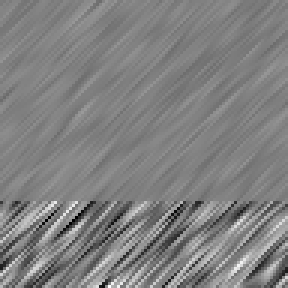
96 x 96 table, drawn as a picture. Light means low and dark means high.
Slope: none. Grain: diagonal, up to the right. Histogram: heavy tails on both sides. Seam: horizontal, 70% of the way down, the top part calmer.
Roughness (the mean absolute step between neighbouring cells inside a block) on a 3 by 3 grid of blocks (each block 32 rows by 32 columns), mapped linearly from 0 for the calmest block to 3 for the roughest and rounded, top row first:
000 / 000 / 332
